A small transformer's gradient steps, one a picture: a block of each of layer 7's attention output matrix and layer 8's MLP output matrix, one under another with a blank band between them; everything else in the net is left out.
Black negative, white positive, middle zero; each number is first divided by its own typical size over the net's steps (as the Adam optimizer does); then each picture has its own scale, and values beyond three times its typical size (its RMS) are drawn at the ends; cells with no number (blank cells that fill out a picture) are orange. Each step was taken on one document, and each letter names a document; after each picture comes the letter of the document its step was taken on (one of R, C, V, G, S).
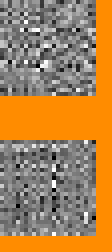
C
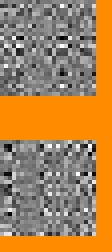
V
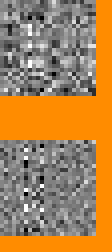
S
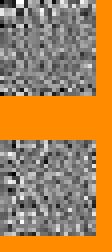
V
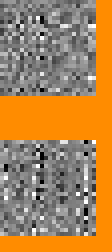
S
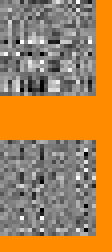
S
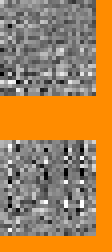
V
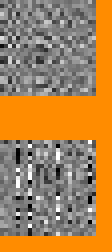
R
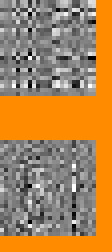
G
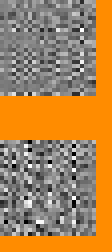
G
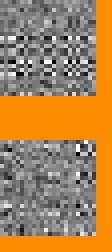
V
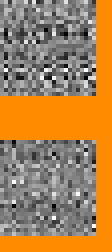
C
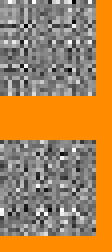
G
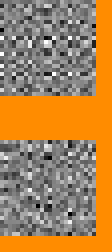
R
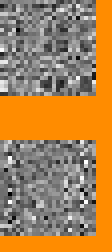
V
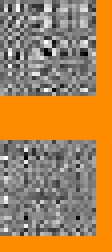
C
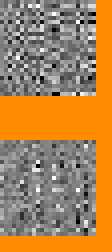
S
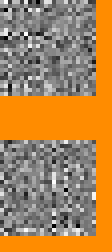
C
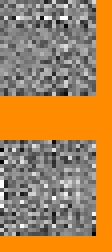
C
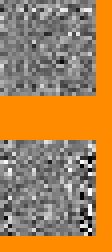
V
